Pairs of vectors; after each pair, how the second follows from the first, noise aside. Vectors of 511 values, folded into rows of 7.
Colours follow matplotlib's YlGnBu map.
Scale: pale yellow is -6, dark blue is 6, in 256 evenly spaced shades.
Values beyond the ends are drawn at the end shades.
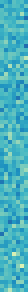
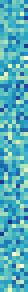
scaled up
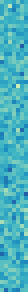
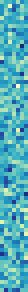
scaled up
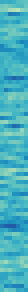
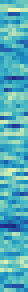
scaled up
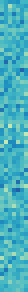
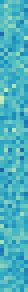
shuffled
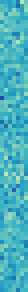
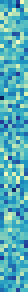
scaled up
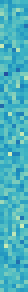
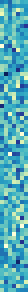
scaled up
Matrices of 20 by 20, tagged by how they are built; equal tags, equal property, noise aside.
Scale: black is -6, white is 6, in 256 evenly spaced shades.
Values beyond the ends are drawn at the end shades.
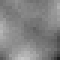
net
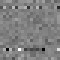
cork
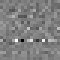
cork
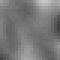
net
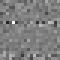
cork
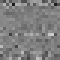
cork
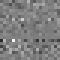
cork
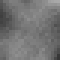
net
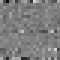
cork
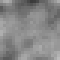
net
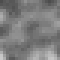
net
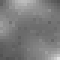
net
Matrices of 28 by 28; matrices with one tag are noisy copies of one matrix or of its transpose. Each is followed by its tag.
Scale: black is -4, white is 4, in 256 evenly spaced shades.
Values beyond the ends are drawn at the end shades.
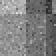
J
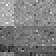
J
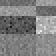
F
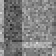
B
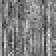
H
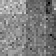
J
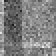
B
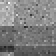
J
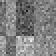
F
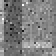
B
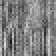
H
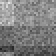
J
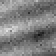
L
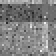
B
